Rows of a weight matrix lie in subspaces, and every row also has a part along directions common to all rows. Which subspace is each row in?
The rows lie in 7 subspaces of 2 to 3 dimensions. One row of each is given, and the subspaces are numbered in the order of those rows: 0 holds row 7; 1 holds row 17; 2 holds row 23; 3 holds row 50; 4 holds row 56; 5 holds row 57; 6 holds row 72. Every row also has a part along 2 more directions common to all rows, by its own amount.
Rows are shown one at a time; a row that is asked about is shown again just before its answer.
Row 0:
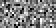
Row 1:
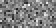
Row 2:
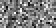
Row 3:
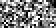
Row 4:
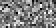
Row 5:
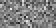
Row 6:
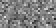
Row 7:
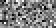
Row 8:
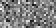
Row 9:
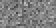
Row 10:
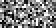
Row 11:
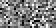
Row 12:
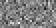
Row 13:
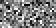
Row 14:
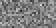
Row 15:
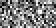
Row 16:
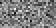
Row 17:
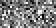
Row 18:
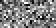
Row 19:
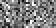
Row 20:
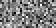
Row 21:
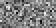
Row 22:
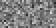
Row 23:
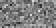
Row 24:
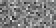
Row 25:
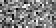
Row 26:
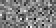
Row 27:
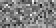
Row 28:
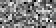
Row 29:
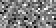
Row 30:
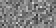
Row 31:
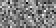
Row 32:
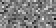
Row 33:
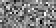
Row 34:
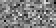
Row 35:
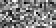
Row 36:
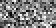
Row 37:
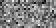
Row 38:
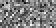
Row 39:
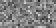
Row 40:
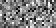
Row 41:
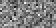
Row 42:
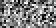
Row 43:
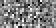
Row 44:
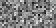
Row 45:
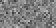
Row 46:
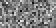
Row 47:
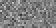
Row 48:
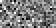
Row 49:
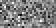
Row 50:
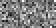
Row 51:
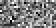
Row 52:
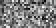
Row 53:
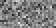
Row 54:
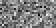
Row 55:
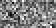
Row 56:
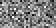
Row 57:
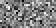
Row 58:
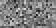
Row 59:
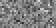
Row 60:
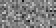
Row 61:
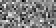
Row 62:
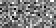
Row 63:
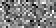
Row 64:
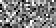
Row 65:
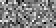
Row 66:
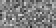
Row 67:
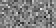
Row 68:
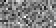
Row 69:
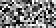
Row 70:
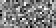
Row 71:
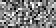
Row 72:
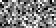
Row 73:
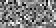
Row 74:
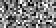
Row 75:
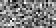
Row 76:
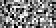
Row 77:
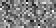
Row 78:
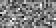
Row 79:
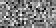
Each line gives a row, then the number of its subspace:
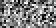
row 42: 1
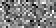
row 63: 1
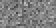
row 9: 6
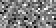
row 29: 6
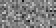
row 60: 3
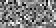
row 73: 0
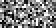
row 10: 5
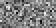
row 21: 5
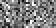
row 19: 1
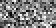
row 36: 3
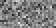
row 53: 0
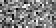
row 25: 5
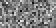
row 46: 4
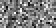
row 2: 6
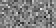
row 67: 2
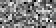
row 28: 2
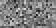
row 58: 3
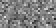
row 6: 6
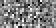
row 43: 5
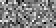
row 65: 0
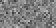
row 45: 2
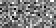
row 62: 4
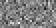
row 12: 0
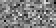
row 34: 2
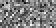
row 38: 5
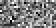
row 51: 4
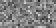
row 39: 2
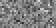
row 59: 2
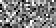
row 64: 3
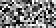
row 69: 2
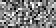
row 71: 2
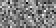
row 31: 1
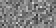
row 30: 4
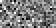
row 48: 3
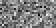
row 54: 4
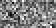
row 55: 3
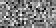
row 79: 3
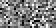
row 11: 6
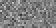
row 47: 3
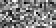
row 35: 3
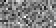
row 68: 0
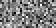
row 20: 6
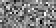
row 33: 5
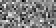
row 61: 3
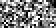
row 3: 2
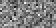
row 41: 4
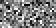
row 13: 5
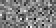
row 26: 0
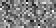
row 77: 1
